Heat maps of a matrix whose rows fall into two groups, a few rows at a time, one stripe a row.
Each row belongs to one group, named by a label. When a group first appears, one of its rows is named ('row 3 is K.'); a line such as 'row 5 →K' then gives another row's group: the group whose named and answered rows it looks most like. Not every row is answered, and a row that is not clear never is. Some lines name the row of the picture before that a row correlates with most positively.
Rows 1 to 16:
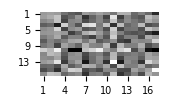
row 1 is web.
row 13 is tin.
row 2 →tin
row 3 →tin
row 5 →tin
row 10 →web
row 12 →tin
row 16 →tin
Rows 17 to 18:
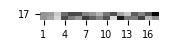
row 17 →web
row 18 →tin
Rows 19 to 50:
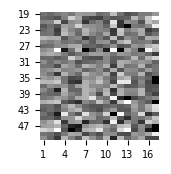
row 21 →tin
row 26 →web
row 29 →web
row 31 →web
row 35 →web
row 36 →web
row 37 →web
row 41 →web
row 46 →tin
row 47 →web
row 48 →web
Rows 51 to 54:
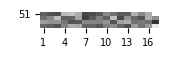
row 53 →web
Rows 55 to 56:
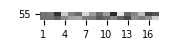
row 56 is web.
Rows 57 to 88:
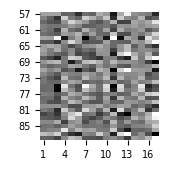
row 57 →web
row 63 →tin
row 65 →web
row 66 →web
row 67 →web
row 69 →web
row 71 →web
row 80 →web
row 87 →web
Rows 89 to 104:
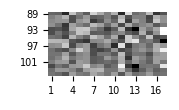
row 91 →tin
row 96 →web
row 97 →tin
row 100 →tin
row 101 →tin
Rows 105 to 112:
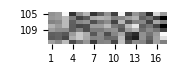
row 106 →web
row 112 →tin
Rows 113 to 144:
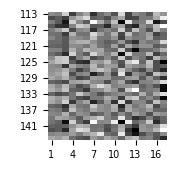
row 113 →tin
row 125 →web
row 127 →web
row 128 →tin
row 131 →web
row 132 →web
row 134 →web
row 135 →tin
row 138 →tin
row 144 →web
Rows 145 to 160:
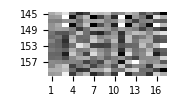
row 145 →web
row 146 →tin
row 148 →tin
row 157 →web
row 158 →tin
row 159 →web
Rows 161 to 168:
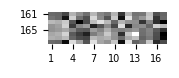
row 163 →web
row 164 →tin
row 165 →web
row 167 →web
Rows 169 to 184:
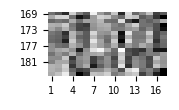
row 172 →web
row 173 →web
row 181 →tin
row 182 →tin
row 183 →web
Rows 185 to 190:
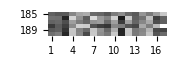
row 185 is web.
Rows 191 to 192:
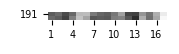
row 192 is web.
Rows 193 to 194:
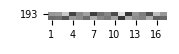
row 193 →tin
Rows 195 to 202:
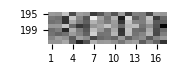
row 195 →tin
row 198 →web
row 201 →tin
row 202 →web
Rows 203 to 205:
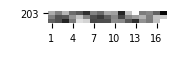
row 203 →web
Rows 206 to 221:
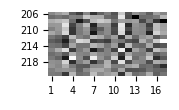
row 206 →tin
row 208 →web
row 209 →tin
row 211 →tin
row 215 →tin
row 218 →tin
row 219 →web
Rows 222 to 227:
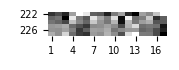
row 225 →web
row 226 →web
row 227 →web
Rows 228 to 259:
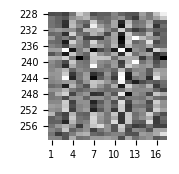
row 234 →web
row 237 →tin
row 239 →web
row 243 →tin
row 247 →web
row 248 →tin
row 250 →tin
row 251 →tin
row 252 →tin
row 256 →web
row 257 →tin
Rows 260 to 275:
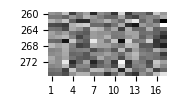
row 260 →tin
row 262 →web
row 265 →web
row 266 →web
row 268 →web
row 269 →tin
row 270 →web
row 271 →web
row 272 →tin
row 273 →tin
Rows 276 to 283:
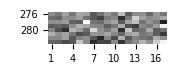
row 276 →tin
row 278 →web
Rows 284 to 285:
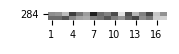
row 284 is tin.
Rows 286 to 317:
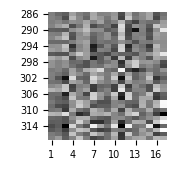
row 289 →tin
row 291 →tin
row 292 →tin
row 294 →tin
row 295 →tin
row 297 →tin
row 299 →web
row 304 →tin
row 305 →tin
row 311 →web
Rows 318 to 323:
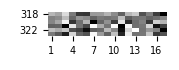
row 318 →web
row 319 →tin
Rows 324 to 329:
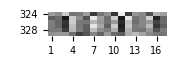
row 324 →tin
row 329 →web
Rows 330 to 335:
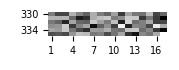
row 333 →tin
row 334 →web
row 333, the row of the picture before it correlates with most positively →324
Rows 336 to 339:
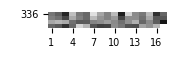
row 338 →web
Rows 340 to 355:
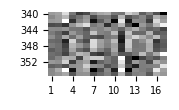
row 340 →web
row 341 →tin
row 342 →tin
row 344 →web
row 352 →tin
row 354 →tin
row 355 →tin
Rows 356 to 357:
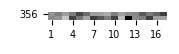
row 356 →web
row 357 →tin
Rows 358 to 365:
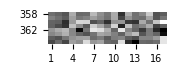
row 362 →web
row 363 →web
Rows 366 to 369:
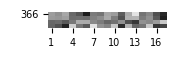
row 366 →web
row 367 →web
